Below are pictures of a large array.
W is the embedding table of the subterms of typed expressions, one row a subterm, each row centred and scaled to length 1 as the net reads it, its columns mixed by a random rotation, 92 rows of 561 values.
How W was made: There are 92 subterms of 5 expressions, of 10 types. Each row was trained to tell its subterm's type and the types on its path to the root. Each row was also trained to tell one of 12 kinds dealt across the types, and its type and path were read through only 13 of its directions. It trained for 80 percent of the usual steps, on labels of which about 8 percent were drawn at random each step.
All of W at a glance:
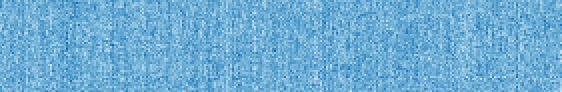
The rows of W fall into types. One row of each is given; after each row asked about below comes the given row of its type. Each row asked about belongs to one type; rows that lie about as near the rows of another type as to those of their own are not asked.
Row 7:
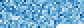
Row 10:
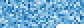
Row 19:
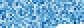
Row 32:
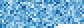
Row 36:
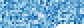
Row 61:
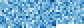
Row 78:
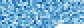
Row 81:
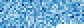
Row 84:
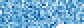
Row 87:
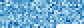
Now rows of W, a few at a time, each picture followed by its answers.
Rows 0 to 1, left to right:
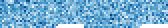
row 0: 78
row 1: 36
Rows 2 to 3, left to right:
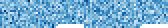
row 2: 78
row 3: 78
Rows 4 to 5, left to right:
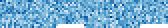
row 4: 87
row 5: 7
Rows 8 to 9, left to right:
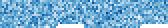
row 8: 19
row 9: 10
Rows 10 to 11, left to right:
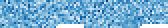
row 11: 78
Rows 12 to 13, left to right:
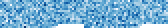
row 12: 32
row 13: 36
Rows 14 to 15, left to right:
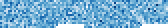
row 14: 61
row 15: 84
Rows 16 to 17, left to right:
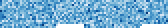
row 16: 19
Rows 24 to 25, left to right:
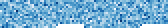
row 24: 32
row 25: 32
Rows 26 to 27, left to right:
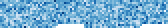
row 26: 32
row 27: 36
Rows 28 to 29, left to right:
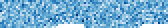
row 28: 81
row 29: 36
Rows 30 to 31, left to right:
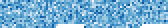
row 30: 61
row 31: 32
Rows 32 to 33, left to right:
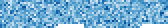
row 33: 36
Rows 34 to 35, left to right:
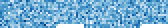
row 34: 7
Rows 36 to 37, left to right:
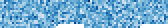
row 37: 10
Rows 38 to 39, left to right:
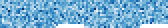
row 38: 36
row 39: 87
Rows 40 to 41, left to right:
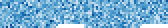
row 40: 10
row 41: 7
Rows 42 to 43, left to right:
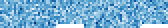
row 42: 78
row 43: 36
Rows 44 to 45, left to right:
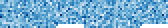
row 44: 7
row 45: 87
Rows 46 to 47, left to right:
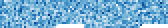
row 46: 78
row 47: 32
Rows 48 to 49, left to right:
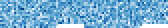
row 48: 36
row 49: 81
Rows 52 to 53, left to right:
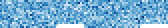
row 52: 7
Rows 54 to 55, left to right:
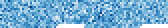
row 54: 84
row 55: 10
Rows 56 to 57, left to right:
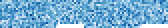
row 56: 19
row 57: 36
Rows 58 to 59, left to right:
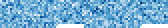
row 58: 61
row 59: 32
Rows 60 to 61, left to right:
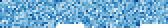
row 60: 19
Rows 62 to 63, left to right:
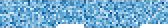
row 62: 78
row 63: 7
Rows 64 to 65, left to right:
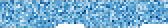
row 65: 19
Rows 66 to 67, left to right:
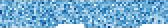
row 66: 19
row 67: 32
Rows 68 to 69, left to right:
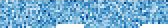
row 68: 61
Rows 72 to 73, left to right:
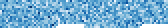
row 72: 84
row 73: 78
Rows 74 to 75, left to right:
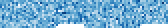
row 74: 32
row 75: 7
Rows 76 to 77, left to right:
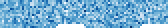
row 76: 87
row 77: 7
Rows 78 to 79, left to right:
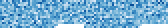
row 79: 78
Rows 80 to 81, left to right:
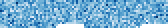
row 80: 7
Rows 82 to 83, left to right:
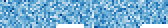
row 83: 10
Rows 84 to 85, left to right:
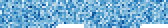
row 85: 61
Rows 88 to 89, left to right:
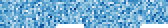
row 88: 19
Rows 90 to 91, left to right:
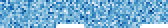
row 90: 87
